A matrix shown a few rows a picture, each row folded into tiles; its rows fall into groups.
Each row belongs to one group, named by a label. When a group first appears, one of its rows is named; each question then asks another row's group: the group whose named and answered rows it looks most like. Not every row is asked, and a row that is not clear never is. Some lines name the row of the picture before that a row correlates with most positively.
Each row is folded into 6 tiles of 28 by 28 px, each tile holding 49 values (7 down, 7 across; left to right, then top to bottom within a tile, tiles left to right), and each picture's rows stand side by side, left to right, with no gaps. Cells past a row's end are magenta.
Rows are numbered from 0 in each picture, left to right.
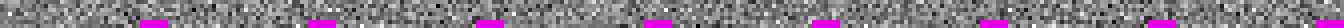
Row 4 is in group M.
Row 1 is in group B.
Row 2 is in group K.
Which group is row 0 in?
B
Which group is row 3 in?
B
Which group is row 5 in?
K
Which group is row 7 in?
B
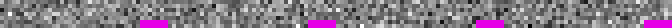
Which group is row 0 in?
B
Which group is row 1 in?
B
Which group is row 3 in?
M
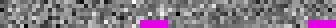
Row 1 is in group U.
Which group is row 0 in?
M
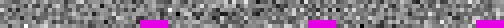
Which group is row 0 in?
K
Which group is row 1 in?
U
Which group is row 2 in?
M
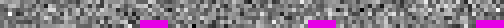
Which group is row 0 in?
B
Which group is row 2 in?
B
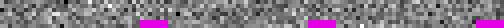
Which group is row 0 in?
B
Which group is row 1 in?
U
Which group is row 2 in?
K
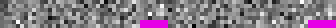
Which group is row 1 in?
M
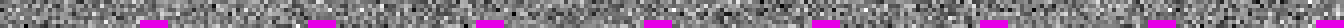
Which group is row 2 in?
U
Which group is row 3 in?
U
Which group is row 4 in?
U
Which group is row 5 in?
U
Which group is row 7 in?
M
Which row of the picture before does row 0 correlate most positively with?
1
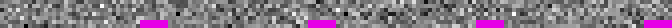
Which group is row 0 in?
M
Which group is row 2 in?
U
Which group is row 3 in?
B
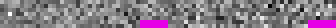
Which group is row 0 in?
B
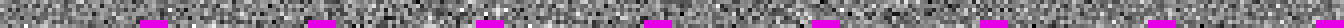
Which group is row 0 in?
K
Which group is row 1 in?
K
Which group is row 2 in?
M
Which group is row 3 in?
K
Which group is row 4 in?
U
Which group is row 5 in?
U
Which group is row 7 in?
M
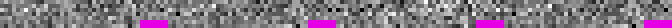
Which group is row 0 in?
U
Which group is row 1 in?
U
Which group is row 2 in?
B
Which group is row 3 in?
U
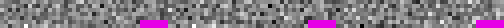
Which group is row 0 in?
K
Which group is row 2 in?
M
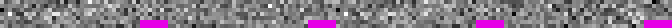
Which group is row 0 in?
B
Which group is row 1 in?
M
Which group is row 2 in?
B
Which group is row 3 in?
U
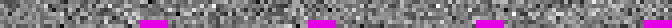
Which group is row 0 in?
U
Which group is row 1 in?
U
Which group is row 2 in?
M
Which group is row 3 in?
B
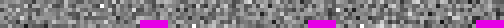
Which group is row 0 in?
M
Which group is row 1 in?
K
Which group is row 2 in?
K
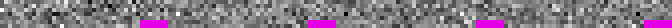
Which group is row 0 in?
U
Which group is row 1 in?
B
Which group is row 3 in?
B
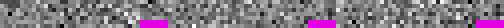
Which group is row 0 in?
U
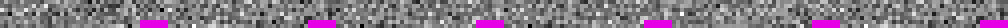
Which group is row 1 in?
K
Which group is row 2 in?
M
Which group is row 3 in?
M
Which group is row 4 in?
B
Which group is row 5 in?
K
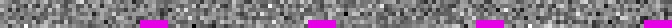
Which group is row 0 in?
K
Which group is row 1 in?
M
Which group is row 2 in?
U
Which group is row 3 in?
K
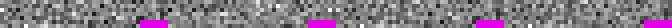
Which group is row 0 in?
K
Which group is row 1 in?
B
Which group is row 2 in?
K
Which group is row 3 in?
K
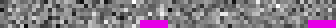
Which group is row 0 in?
M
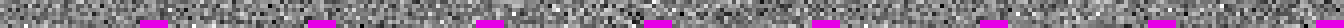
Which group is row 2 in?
M
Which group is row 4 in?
U
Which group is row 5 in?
K
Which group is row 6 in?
B
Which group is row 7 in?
U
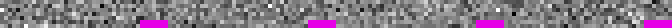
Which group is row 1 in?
M
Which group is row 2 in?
B
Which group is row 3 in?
U
